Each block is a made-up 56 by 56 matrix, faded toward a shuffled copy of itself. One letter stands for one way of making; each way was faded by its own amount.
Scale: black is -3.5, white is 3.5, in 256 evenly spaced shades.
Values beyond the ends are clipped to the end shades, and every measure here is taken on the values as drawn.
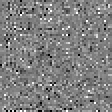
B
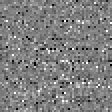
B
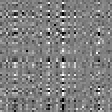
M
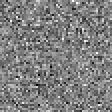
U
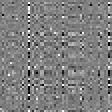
M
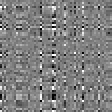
M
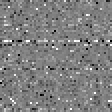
B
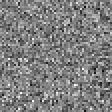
U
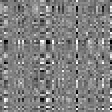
M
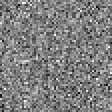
U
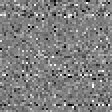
B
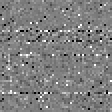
B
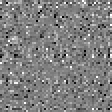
B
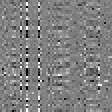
M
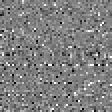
B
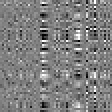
M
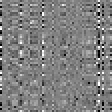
M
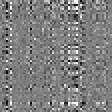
M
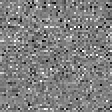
B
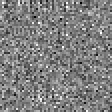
U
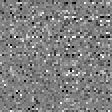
B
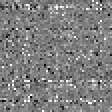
B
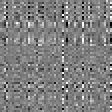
M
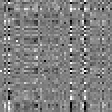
M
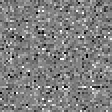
B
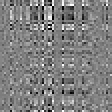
M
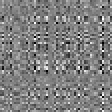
M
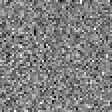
U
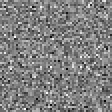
U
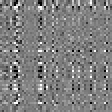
M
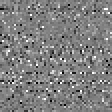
B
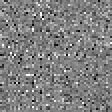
B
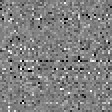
B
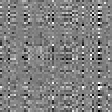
M
